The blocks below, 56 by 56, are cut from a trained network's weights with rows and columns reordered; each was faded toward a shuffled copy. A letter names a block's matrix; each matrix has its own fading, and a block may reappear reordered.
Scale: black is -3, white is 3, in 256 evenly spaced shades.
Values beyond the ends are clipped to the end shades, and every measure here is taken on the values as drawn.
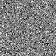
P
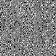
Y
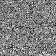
P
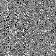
Y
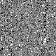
Y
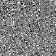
Y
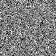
P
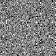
Y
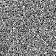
P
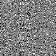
Y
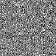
Y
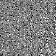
Y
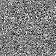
P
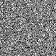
P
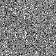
Y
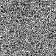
P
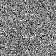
P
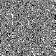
Y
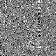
Y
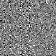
Y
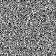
P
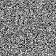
P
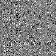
Y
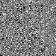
Y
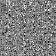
Y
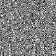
Y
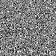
P
